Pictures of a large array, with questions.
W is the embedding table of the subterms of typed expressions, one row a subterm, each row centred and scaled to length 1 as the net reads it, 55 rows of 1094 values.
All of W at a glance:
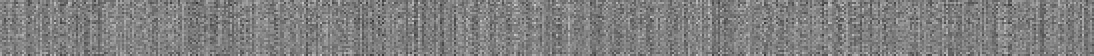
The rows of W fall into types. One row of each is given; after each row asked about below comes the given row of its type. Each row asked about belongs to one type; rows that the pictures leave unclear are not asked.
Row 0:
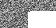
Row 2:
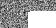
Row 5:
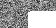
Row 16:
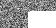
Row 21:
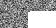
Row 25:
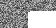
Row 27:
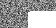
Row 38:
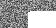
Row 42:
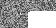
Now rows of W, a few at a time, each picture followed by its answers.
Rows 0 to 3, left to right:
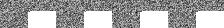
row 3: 2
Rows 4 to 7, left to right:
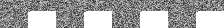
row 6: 16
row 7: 5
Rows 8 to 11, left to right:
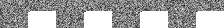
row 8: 27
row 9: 27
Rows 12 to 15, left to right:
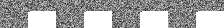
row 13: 27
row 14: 38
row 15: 2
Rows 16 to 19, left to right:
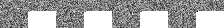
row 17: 38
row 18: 42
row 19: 42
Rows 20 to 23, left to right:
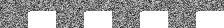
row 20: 5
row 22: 5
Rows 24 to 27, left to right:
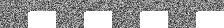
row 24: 38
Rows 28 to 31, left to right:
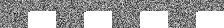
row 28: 21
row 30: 16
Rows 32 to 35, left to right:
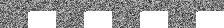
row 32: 25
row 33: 0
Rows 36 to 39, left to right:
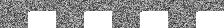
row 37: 25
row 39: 25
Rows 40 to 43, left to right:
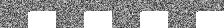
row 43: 25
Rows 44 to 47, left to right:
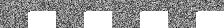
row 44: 42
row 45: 0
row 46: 5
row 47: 2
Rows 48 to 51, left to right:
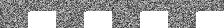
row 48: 27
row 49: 0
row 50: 25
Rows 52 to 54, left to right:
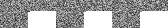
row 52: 0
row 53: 0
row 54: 5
